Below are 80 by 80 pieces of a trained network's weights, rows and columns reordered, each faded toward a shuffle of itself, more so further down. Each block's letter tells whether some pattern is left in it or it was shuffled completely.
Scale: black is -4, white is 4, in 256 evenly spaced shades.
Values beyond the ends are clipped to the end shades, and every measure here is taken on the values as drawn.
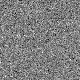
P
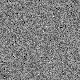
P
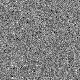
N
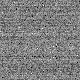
N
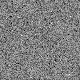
P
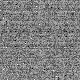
N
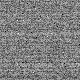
N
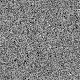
P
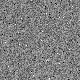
P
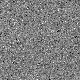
P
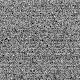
N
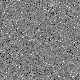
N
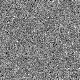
N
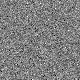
P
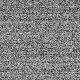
N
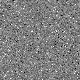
P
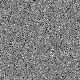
P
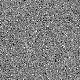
N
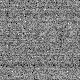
N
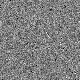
N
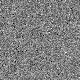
P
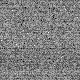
N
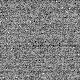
N
